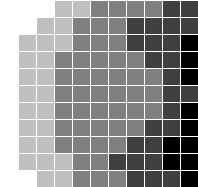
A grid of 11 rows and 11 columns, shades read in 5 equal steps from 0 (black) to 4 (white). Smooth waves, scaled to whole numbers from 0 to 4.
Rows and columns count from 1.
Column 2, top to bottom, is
4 4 3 3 3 3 3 3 3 3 4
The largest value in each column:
4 4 4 3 3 2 2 2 2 1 1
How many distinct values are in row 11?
5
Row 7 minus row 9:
0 0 0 0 0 0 0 1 1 1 0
